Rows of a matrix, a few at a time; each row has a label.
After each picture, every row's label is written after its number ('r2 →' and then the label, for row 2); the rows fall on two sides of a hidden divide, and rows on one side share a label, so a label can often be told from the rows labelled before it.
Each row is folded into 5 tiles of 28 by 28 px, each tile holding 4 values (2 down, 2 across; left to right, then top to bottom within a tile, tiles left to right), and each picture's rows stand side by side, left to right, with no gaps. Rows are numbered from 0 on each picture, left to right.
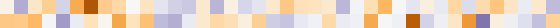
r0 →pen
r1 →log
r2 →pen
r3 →pen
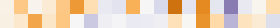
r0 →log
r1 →log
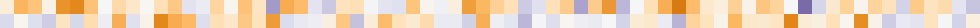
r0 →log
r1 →pen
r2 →log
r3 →log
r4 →pen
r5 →log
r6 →pen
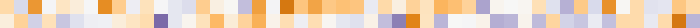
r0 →pen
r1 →log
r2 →pen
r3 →pen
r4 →log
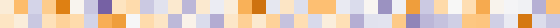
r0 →log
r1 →pen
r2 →log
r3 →log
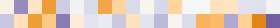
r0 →pen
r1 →log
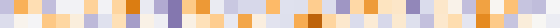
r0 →log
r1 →log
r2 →pen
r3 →log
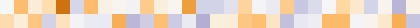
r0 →log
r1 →pen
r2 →log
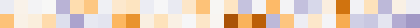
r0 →pen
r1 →log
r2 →log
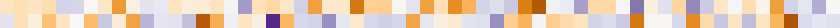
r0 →pen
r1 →log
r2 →pen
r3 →pen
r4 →pen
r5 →log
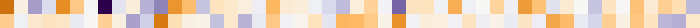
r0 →log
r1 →pen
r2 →log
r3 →pen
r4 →pen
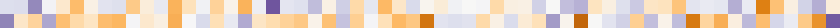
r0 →log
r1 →pen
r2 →pen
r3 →log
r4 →pen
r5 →log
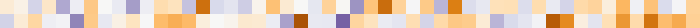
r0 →pen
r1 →log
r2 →pen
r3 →pen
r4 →log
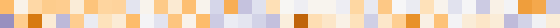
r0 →pen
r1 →log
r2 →pen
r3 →pen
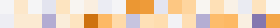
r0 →log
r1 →pen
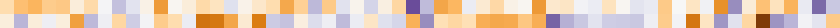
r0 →log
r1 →log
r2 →pen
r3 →log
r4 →pen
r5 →log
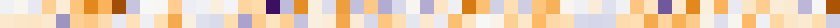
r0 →pen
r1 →pen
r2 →log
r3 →log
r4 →log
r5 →log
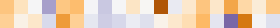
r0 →log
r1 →log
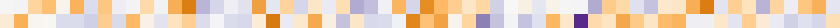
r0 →pen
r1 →pen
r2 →pen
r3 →pen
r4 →log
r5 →pen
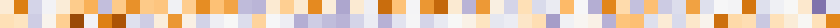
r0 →log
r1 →log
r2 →pen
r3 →log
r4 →log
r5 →pen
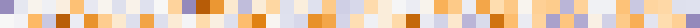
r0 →log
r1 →log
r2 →pen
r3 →log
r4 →log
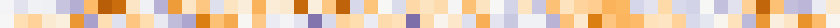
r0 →pen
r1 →log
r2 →log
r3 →log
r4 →log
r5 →log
